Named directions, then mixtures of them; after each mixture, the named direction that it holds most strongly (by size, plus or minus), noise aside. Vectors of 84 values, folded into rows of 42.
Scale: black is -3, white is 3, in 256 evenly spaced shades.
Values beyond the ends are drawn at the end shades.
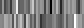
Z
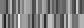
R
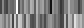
Z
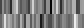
Z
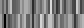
R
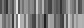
R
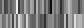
Z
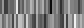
Z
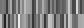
R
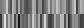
R
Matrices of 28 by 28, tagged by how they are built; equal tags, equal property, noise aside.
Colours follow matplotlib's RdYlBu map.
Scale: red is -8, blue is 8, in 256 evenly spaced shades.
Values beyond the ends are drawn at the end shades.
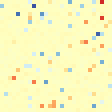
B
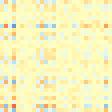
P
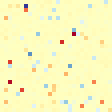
B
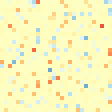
B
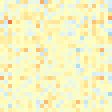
P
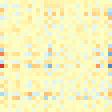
P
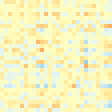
P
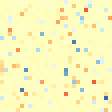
B
